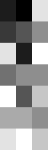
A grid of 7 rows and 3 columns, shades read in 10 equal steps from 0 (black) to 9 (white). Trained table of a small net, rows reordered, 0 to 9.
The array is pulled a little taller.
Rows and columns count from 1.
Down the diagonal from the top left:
1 3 9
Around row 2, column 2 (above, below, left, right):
0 1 2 5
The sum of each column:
38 27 46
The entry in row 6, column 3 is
5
